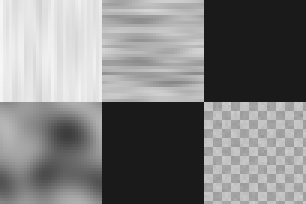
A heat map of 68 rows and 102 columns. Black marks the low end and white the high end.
It is made of 2 by 3 panels. Panel 1,1: very high, streaked downward, faint in contrast. Panel 1,2: high, streaked across. Panel 1,3: very low, flat. Panel 2,1: middling, smooth, strong in contrast. Panel 2,2: very low, flat. Panel 2,3: high, checkered.
